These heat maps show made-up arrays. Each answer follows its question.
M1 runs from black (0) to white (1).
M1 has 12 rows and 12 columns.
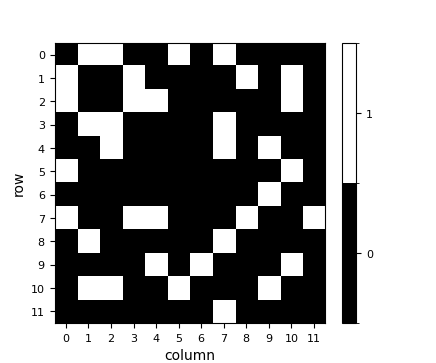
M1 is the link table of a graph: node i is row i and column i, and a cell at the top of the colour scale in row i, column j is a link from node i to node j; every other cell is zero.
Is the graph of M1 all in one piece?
yes
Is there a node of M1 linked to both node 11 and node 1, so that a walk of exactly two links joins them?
no
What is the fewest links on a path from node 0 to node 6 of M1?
4
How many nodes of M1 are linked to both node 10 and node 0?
3
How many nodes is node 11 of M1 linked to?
1
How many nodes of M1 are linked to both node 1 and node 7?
3
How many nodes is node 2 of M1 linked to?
4
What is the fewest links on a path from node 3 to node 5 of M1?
3
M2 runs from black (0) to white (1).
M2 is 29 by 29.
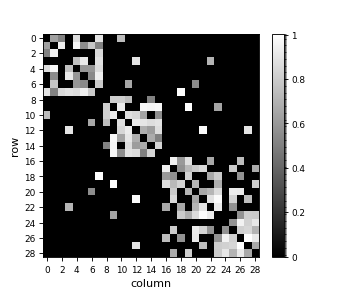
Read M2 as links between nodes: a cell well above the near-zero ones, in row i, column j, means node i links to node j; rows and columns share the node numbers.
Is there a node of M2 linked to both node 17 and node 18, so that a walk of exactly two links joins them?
yes
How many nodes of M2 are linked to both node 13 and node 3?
1
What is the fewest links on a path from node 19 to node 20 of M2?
1
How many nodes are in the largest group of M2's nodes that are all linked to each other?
5
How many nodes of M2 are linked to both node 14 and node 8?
2
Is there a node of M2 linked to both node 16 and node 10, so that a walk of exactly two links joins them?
no
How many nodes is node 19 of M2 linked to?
7
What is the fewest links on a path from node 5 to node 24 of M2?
4
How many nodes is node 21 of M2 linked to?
7
